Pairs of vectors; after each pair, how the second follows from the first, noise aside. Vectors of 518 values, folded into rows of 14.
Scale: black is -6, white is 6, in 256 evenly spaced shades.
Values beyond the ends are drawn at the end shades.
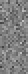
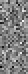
scaled up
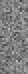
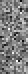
scaled up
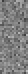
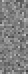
negated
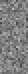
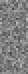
negated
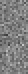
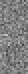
negated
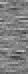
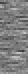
negated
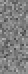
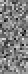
scaled up
